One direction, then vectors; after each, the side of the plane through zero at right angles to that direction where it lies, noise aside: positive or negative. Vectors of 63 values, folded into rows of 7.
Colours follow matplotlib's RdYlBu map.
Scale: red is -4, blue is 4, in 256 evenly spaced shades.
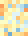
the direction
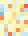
negative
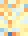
positive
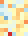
negative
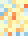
negative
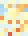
negative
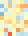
negative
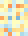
negative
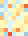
negative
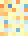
positive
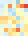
negative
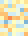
positive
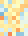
negative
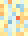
positive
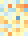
negative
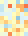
negative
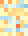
positive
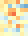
positive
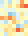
negative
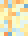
positive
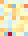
negative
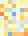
positive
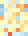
negative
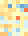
positive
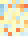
negative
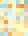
negative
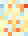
negative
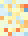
negative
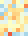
negative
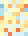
negative
